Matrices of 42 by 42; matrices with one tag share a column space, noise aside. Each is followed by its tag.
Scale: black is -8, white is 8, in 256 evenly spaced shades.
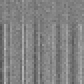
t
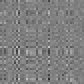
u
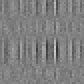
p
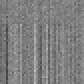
t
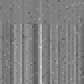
t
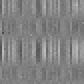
p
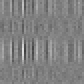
p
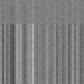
t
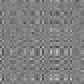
u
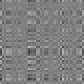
u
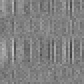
p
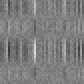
p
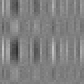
p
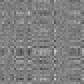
u
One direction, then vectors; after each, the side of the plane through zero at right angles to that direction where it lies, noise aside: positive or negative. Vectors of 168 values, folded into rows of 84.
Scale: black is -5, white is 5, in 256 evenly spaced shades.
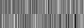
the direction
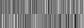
positive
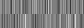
negative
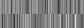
negative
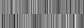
negative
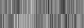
positive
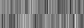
negative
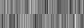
negative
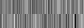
positive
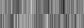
positive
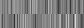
negative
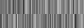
positive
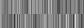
negative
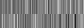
positive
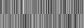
positive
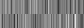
negative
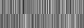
negative
